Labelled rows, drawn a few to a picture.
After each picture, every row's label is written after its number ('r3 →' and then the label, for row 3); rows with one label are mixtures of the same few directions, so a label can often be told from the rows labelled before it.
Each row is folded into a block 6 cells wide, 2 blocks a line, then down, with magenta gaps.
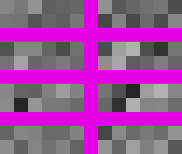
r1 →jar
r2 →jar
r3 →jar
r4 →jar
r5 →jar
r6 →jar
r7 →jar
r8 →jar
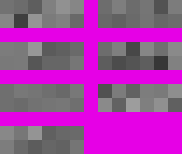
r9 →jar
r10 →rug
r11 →jar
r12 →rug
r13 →rug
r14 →jar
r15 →jar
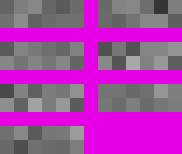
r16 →jar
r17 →rug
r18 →jar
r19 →jar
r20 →jar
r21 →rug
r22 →rug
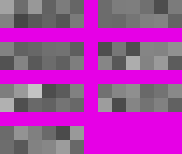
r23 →jar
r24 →rug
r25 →jar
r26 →jar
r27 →jar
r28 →jar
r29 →rug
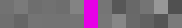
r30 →rug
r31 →rug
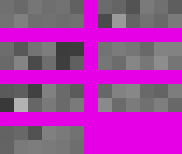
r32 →rug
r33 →jar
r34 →rug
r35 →rug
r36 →jar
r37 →jar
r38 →jar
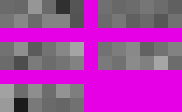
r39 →rug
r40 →rug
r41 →rug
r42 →rug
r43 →jar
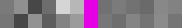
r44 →rug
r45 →rug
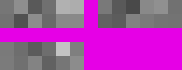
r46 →rug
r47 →jar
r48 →rug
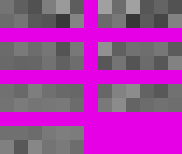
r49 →rug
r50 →jar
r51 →rug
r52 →jar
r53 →rug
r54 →jar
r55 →jar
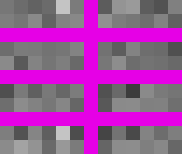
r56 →rug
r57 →jar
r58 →jar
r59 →rug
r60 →jar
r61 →jar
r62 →rug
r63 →jar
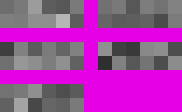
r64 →rug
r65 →rug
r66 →jar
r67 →jar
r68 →jar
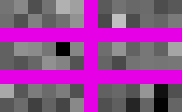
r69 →rug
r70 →jar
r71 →rug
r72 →rug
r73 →jar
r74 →rug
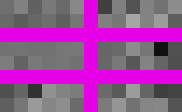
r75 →rug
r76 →jar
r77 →jar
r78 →rug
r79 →jar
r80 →rug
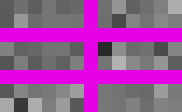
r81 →jar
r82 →rug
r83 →jar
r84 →jar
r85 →jar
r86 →rug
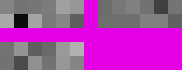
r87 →jar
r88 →rug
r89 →rug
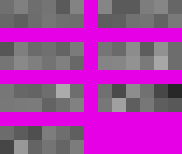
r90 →rug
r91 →jar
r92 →jar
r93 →rug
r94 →rug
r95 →rug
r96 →jar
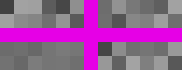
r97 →jar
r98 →rug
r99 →jar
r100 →jar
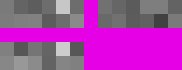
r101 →rug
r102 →rug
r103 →rug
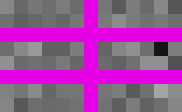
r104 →jar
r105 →rug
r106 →jar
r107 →rug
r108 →jar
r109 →rug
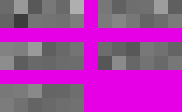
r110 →rug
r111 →rug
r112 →jar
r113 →jar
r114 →jar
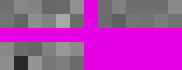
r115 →rug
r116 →rug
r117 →jar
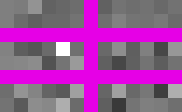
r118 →jar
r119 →jar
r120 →rug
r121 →rug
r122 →rug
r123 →rug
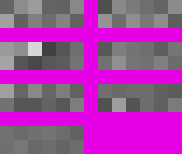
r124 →jar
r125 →jar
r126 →jar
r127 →jar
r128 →jar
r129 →jar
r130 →rug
